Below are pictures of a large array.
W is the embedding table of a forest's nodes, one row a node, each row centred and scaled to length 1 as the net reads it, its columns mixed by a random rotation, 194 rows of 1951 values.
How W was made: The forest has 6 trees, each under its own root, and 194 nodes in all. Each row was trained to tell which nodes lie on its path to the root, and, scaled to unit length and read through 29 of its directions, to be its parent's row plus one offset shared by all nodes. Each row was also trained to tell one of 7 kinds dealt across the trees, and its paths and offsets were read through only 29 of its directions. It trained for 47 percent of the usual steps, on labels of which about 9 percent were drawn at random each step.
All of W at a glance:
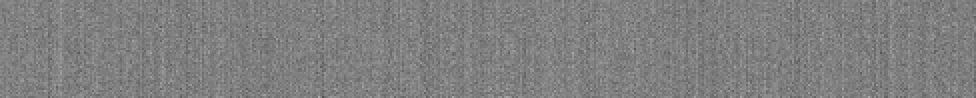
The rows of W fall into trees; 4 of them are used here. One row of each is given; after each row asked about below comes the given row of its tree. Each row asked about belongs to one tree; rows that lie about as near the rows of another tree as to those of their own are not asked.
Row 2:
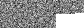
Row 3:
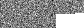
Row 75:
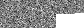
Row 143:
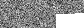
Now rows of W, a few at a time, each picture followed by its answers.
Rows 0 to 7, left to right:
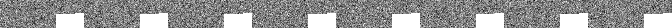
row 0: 143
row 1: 2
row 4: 143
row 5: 75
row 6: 3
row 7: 3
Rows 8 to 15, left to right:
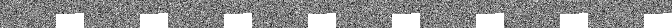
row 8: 3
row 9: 75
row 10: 3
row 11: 75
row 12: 75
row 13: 143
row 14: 143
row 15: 3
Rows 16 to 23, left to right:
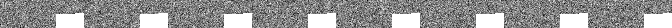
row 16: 3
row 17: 2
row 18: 3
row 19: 3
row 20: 75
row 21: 3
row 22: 3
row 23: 143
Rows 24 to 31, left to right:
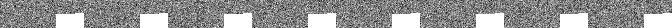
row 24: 3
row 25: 143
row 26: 2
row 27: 143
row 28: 3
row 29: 3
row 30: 75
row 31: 143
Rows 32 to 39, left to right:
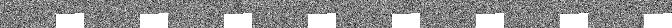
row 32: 75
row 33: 75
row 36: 75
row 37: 3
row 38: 2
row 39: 3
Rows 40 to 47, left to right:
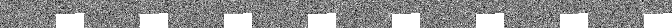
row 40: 2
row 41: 3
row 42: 75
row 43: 2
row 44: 75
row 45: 75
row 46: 143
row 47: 143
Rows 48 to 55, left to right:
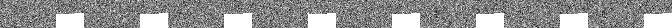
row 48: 143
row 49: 2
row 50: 75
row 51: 75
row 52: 2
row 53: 75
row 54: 3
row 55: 2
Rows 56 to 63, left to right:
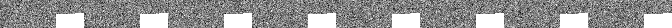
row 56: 143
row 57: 143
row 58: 3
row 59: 3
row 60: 75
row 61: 143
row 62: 2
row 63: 143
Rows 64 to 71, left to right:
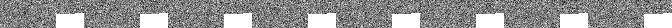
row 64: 75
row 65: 143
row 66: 3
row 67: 75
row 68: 3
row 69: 3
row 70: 75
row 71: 75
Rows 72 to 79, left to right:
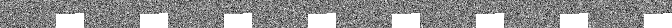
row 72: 2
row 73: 75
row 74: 75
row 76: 3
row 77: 3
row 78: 3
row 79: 3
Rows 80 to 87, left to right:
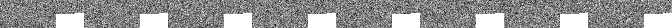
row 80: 2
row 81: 3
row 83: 3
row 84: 75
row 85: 3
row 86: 75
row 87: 2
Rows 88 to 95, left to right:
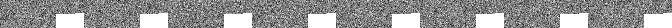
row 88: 3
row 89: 3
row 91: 75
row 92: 3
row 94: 75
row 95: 3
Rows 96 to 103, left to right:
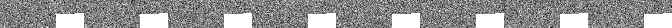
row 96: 75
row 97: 3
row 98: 75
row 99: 75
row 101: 3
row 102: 3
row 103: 75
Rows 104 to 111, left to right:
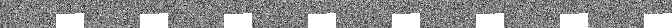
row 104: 143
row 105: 3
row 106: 2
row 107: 143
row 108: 75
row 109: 143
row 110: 143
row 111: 75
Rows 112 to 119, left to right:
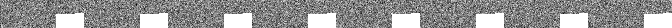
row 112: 3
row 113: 143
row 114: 75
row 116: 75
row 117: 2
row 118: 2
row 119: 143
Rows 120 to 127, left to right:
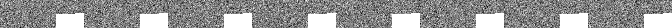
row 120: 3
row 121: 3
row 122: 2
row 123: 2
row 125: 3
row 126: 3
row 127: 3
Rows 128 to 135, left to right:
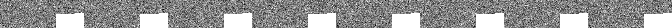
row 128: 75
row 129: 2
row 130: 75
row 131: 143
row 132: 143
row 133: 75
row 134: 75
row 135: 143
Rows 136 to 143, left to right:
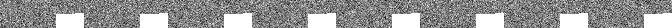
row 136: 143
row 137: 3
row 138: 143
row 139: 2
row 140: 143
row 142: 2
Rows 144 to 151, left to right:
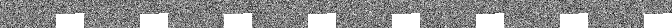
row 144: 3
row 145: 3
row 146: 3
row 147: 2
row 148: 3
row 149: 3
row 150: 75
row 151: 143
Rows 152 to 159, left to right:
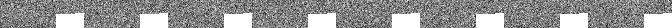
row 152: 2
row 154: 75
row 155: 3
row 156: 2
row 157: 75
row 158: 2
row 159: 75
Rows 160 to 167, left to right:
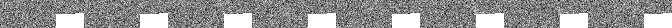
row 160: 3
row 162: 75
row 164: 75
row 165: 143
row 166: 143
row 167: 75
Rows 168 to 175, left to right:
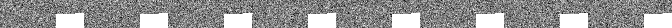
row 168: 3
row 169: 75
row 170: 75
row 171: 3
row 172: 75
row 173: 143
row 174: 3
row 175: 75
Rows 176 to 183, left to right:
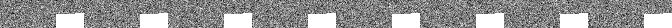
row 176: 75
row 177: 3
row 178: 75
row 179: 3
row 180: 143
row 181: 143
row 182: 75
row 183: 143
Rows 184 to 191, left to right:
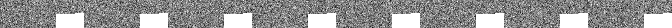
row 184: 75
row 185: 3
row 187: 75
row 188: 143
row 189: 75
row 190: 3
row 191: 143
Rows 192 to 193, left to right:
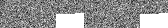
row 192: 75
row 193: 3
